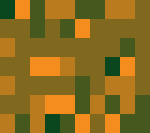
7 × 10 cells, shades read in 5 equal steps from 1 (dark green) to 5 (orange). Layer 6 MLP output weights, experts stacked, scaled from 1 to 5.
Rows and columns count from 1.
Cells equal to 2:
14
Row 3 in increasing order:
2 3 3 3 3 3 3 3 3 4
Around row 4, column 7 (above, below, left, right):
3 3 3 1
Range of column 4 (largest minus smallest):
4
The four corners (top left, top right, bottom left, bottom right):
1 3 4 2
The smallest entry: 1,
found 3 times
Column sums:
22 22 23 24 23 22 21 22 24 19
